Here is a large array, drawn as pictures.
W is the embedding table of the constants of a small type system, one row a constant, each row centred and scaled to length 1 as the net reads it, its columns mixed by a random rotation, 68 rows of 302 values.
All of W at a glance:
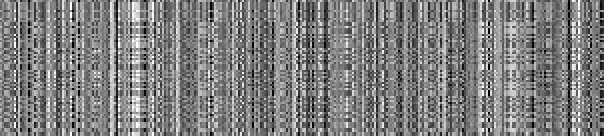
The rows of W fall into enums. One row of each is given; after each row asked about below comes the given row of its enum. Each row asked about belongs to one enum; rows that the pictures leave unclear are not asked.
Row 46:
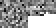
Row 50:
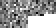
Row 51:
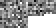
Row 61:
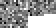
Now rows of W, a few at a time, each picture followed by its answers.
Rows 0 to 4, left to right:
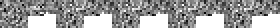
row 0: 46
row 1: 50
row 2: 50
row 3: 50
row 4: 50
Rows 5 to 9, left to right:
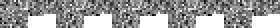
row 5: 61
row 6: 50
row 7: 50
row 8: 50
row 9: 61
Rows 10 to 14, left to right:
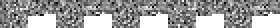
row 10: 50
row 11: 46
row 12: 46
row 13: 61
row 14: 46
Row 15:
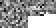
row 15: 46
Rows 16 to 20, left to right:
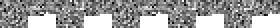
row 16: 46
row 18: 46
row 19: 61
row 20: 50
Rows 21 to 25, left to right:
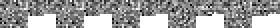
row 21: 61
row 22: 61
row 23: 61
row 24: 46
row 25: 51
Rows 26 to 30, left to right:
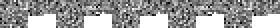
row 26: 61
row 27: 46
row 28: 50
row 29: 46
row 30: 61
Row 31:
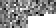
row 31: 50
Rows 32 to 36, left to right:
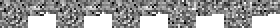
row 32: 46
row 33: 46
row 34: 46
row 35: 61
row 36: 51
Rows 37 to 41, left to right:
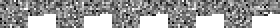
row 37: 61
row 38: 51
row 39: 50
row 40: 61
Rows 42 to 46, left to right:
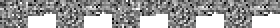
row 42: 51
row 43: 46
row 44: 61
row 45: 46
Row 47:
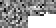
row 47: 46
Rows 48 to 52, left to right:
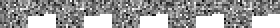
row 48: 50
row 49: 61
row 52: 61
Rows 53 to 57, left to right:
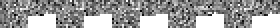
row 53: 50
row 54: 61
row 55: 61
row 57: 50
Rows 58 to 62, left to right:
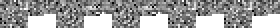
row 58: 61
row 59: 46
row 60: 46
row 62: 61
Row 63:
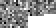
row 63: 61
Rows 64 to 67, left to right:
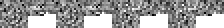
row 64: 46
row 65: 46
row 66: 50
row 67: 50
